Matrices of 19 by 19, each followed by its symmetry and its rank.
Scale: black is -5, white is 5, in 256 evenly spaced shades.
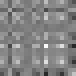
symmetric, rank two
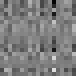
neither, rank two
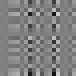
neither, rank one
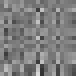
neither, rank two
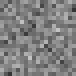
symmetric, full rank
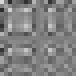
symmetric, rank two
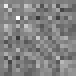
symmetric, rank three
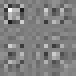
symmetric, rank two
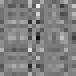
neither, rank two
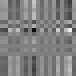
neither, rank one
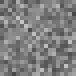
symmetric, full rank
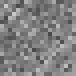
symmetric, full rank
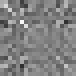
symmetric, rank three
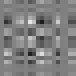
neither, rank one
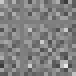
symmetric, rank three
